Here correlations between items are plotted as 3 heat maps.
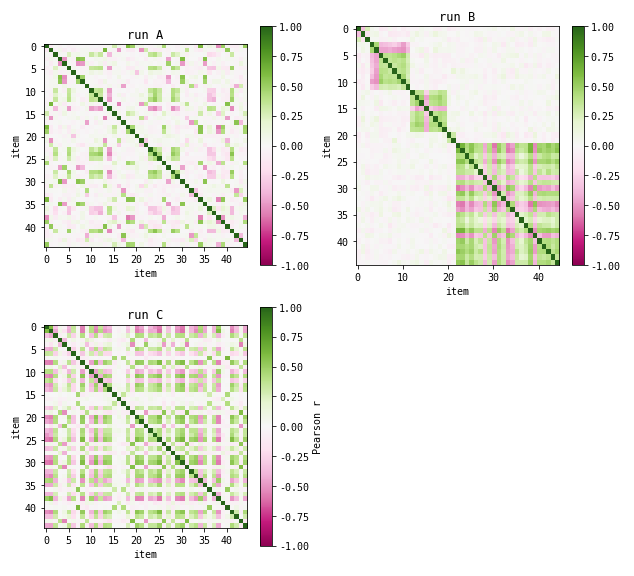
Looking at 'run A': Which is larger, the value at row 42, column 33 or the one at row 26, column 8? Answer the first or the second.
the first
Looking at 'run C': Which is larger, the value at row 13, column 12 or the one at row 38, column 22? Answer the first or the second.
the second
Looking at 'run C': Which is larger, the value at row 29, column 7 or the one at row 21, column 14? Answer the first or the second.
the second
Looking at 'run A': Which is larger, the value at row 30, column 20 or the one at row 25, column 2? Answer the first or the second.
the second
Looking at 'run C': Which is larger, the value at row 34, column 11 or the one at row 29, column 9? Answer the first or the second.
the second
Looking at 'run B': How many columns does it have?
45
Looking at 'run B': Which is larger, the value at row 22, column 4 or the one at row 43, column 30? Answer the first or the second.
the first
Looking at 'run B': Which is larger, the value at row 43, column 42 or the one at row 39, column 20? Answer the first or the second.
the first
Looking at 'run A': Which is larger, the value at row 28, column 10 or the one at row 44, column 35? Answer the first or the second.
the first
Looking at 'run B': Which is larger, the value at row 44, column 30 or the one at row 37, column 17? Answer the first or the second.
the second
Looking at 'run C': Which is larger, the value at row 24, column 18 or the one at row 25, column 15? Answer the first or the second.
the first
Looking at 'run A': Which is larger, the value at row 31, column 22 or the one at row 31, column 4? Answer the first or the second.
the first
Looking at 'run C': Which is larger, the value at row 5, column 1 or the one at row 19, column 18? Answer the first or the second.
the second
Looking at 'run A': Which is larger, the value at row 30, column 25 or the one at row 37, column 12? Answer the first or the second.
the first
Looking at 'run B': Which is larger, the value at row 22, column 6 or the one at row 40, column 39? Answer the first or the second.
the first
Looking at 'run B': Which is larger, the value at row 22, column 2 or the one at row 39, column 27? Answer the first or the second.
the first
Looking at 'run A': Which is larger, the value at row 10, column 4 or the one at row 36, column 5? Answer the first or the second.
the first
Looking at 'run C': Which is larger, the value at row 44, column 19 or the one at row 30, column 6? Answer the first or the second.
the first
